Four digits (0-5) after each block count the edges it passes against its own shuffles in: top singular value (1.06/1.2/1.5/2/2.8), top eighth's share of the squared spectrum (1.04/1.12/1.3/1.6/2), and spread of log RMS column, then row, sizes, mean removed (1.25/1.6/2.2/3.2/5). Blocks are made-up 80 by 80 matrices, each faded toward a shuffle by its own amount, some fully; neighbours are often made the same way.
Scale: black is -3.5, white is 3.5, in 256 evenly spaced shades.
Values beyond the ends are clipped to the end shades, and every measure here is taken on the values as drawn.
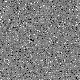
2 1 0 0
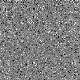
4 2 1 1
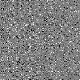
4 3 1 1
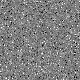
0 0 0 0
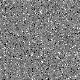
1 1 1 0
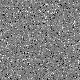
1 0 0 0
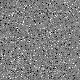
3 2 1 0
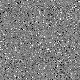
3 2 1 0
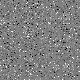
3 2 1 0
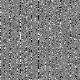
2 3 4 0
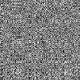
4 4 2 2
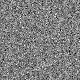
2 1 0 0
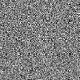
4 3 1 2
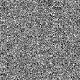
3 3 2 1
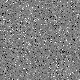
1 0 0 0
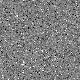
0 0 0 0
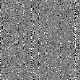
2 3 3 0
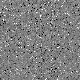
0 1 0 1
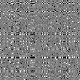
5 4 3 3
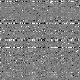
4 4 1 3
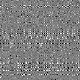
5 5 2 4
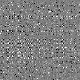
4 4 2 3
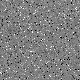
0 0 0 0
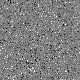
1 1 0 0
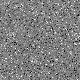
0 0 0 0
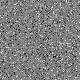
0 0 0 0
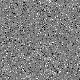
3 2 0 0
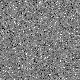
2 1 0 0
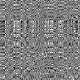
5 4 3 3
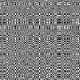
5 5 4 4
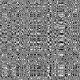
5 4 3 3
